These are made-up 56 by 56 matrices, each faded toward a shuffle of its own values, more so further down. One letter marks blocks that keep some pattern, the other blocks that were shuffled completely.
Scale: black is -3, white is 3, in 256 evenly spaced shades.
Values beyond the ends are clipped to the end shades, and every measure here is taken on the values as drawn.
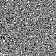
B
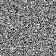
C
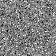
C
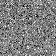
C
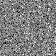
C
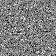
C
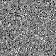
B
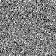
B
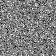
C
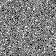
C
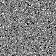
C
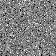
C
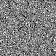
C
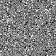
B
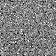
B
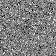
C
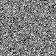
B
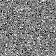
B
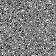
B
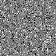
B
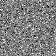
B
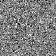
B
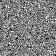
C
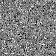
B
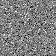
C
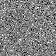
C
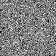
B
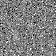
B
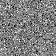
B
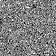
C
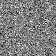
B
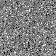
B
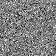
B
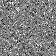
C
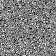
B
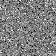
B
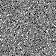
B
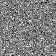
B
